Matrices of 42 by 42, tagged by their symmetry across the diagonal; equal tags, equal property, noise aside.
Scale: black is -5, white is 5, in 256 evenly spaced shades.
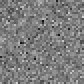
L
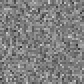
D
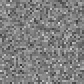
D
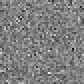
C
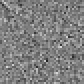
C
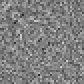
L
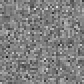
C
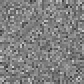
L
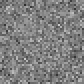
L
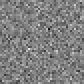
C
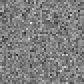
D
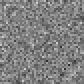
L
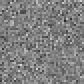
C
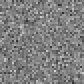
C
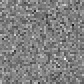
D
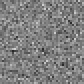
D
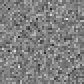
L
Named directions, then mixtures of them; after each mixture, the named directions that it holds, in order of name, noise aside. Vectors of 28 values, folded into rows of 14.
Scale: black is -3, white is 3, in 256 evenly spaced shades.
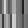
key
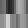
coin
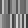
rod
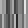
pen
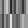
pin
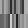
pen, pin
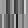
pen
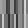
pen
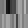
coin, pen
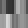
coin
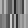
pen, pin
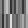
pin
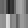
coin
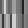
key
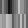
coin, rod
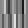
key, pen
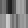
coin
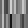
pin
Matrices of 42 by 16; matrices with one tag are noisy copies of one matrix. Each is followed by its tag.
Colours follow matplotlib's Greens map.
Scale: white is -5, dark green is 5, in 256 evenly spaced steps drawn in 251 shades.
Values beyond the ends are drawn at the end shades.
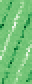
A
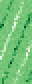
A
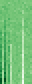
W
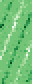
A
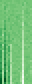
W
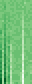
W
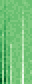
W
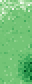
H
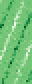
A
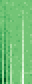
W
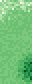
H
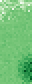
H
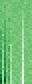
W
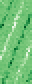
A
